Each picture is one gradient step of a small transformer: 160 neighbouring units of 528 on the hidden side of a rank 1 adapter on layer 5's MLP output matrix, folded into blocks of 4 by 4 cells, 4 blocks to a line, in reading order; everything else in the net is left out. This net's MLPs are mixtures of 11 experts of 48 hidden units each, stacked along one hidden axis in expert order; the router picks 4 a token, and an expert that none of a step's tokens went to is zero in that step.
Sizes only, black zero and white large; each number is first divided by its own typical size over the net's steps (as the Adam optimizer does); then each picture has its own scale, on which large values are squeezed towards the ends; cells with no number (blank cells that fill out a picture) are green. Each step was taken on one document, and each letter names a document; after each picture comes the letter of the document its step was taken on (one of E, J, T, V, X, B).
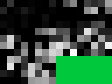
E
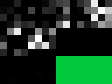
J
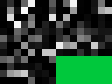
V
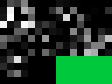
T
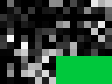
E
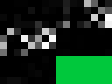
J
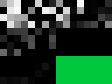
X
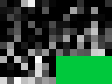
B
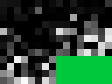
B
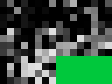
E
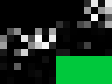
J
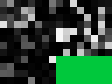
T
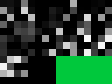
T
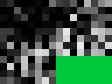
B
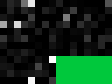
T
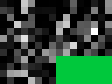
T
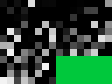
B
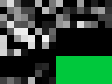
X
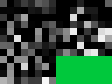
B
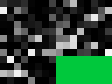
V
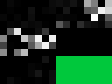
J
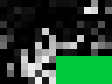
E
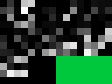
T
